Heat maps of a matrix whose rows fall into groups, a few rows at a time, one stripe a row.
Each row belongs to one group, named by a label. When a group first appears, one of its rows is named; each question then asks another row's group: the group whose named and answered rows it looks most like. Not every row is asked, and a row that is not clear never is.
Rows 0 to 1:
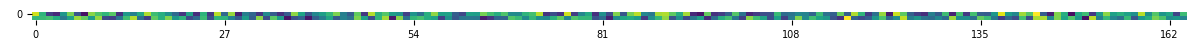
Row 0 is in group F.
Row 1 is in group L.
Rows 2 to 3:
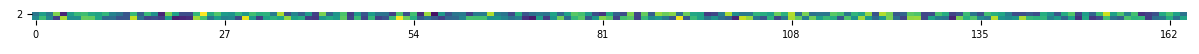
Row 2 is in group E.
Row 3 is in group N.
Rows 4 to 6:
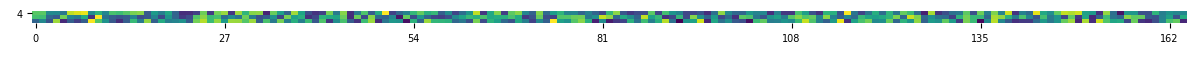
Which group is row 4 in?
L
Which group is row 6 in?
E
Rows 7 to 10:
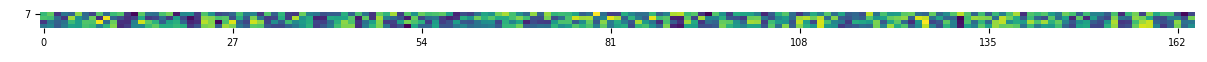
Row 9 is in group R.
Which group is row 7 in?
F
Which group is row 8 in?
N
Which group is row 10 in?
R
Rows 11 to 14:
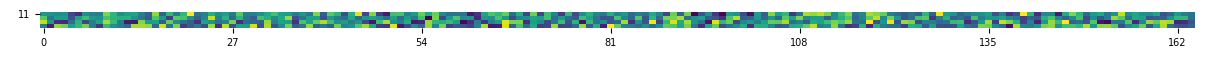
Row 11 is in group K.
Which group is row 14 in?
L
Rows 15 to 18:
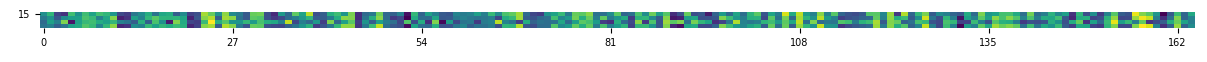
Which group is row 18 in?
R
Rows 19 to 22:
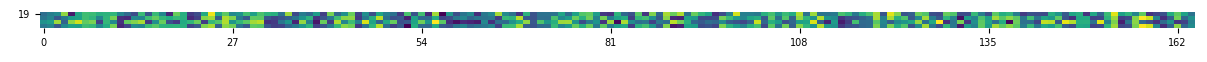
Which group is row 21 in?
L
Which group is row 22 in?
R
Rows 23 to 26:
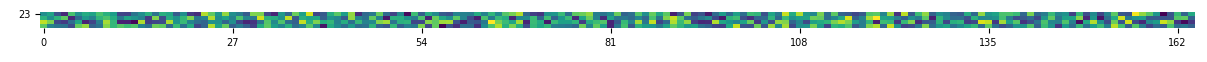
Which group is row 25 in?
F
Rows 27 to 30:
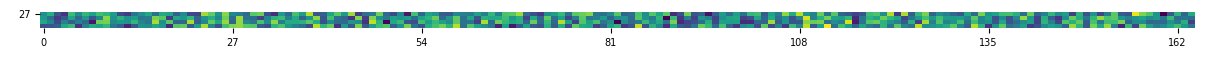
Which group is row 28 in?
K
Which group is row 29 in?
K
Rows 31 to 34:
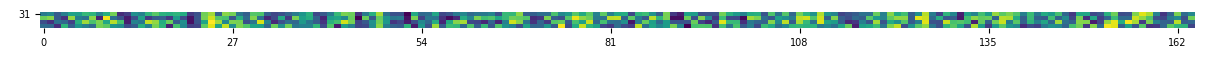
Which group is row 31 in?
R
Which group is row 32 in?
N
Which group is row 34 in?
E
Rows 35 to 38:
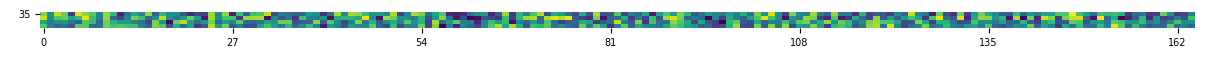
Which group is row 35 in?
L
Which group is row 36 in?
L
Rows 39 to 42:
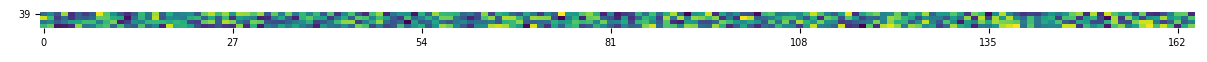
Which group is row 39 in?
E
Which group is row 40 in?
F
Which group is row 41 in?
R
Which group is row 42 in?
F
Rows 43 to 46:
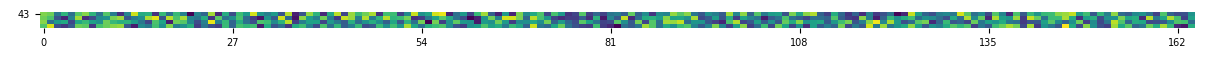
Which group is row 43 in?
L
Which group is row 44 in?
F
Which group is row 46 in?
F
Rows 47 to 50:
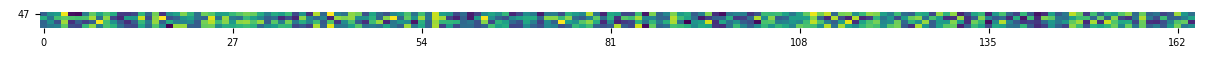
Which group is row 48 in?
L
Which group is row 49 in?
E
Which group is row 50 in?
E
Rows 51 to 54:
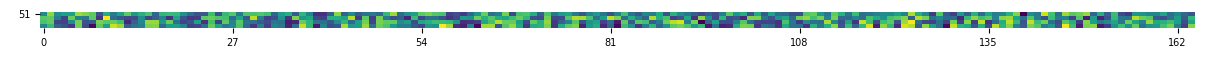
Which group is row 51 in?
L
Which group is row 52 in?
N
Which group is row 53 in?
F
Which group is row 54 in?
F
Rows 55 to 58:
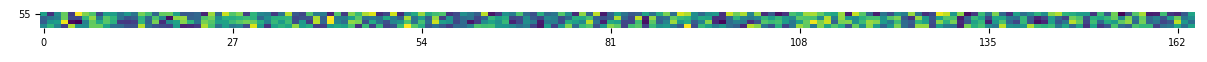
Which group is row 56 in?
E
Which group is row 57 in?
E
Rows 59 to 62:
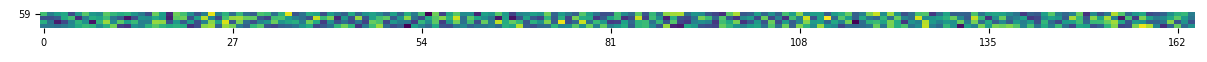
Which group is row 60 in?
E
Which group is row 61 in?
K
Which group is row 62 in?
R
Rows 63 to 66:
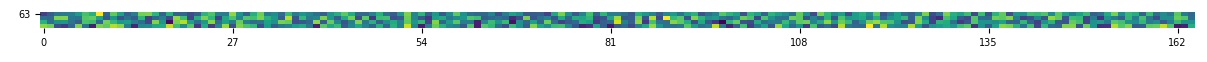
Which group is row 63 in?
R
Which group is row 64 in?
E
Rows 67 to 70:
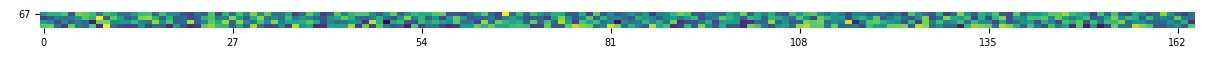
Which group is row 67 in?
L
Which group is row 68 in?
R
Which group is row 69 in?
K
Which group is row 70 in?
N
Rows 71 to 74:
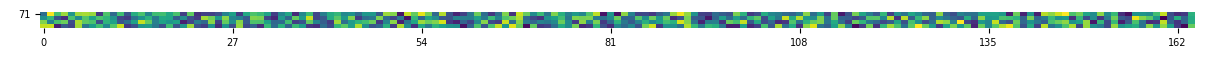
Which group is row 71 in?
L
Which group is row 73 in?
L
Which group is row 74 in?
F
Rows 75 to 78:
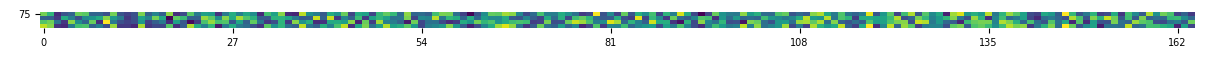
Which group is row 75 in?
F
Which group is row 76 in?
E
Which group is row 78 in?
F
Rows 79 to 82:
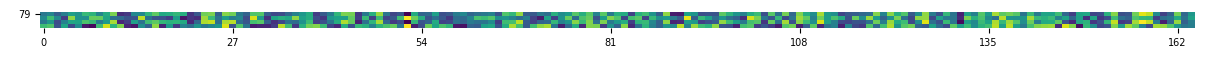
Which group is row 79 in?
R
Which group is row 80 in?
N
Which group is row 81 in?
R
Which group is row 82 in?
F
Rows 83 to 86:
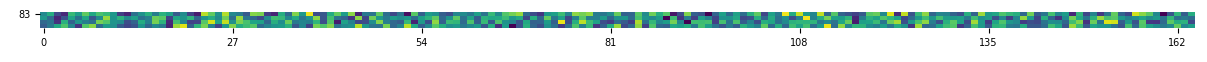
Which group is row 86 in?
E
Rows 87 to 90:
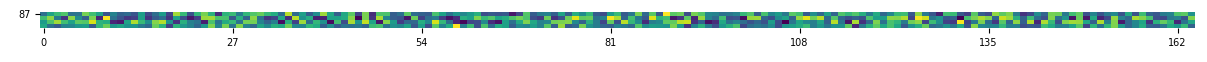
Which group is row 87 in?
E
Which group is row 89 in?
L
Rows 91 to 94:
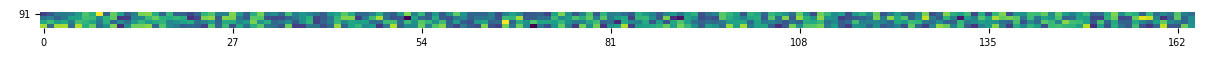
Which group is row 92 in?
R
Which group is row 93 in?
L
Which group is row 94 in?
L
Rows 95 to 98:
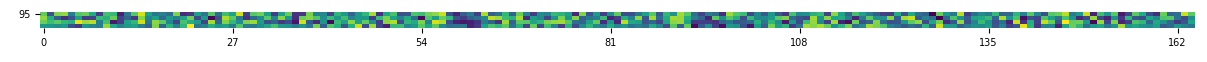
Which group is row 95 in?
L
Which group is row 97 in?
L
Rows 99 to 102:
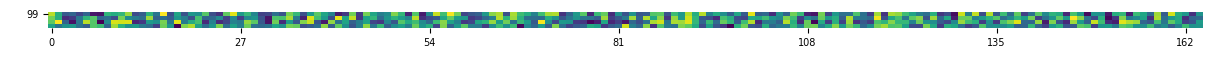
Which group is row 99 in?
F
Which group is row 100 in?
F
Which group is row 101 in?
F
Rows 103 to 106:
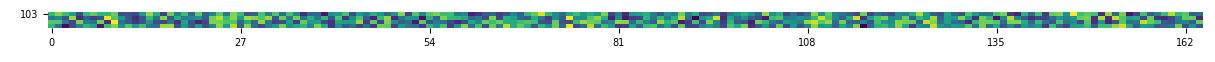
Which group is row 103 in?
L
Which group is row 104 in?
E
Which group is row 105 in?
N
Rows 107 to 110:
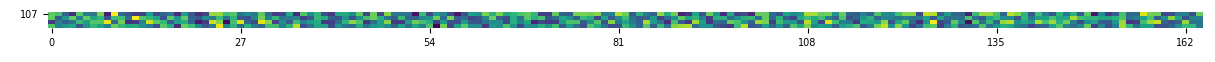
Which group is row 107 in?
N
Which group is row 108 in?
L
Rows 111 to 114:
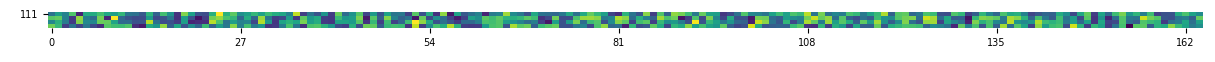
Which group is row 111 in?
E
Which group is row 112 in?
N
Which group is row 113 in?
N
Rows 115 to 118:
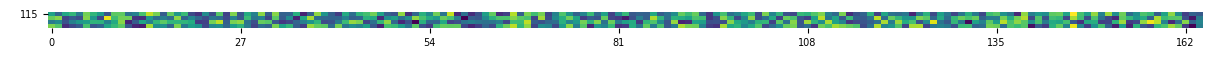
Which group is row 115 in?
L
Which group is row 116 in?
F
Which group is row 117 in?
R
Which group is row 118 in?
F
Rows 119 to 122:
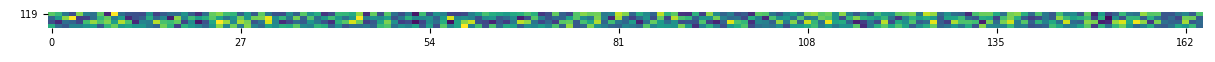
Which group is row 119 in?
N
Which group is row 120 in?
E
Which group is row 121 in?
R
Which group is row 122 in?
K
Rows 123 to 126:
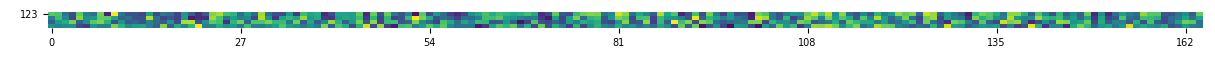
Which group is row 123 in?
N
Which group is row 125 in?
E
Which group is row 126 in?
K
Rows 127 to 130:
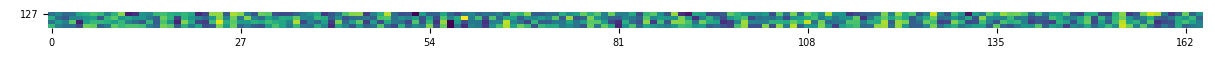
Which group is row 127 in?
R
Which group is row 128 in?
K
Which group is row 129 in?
E
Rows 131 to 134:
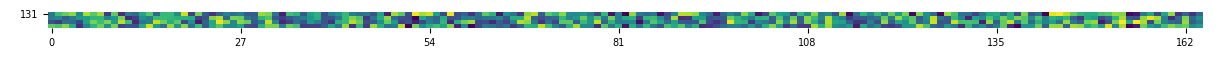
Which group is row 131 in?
L
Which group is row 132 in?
R
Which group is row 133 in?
R
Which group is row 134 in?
L
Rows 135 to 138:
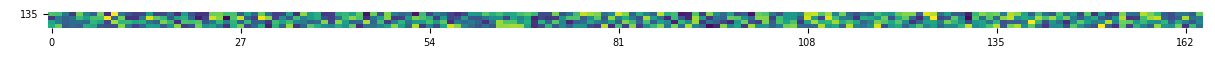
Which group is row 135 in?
N
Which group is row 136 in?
R
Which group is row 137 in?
K
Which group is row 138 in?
F
